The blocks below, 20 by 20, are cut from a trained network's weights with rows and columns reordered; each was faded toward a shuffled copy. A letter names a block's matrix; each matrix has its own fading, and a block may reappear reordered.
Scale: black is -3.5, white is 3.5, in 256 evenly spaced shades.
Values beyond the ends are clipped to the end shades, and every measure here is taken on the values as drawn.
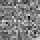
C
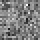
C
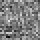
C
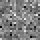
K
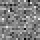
K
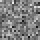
C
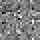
K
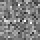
C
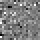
K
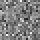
C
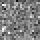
K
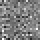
K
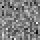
C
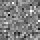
K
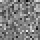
C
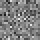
C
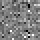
K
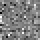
K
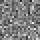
C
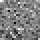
K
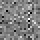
K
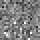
K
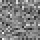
C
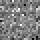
K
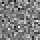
C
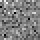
K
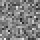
C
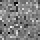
K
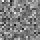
C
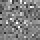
K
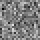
C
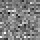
K
